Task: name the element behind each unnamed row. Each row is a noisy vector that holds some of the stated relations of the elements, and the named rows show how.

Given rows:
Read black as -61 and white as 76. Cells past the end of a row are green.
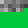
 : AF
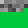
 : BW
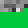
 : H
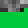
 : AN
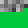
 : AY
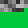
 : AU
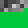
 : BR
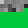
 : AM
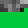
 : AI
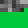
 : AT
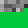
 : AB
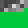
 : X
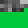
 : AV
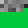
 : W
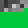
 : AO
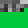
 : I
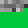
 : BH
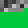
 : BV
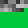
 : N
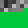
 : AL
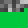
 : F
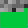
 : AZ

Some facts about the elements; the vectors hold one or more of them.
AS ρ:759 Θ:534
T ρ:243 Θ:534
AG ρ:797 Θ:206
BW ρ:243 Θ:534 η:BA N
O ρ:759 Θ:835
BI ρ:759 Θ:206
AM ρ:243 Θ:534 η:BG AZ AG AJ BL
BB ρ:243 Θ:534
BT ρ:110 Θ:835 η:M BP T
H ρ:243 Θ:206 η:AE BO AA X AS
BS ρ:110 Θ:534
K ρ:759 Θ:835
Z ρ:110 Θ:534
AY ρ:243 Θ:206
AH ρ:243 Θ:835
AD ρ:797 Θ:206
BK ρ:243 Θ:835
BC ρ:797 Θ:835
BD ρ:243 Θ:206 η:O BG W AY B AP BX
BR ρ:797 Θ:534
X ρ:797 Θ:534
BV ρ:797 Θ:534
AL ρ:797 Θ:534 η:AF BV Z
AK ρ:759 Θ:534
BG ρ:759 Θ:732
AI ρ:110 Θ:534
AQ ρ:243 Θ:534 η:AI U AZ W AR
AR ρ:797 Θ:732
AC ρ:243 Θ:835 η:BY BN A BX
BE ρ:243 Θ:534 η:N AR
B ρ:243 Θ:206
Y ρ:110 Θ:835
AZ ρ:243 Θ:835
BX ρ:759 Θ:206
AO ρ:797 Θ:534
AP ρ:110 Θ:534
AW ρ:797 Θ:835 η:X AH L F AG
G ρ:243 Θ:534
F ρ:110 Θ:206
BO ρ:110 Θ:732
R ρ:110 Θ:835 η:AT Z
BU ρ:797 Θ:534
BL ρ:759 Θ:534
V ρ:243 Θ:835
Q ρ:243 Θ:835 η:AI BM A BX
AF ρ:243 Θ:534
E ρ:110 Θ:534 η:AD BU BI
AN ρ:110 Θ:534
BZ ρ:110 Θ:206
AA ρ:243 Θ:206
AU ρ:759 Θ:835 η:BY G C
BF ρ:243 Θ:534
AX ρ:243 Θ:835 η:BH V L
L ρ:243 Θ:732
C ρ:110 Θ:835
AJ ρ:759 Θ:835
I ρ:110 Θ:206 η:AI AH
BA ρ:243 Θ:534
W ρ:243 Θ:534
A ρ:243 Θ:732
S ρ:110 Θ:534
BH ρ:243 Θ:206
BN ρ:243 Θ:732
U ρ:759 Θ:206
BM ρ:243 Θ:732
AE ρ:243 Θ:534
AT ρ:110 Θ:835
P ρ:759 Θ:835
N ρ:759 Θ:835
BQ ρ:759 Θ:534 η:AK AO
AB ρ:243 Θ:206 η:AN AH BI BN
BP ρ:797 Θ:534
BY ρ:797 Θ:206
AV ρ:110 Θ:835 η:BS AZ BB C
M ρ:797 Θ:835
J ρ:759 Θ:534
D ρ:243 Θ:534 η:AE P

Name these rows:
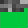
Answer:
C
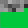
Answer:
AX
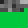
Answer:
Y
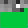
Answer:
BX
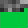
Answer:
BS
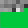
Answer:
AA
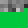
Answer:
D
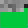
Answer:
L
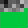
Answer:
BC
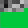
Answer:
AG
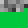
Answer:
BD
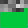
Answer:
AJ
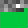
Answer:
BL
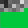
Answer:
AW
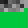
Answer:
M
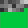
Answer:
BO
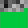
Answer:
AD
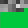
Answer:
O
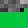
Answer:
E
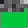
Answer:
BT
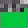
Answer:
BZ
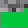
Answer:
BK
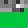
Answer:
U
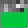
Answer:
AS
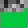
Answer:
BY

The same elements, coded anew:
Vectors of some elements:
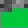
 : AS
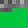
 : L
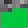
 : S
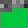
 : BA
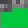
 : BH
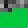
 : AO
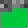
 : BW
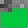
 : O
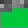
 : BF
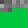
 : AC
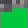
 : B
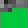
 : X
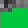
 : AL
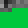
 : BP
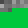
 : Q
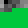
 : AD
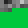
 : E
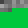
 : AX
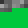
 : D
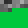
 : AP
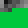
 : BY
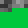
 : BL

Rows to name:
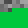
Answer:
AV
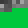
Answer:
AB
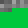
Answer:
AZ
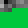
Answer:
BU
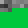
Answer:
N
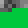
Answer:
AR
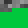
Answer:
Z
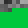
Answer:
BZ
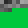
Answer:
F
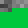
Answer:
K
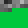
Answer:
AN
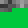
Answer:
BG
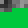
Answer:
BI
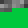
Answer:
AE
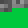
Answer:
AA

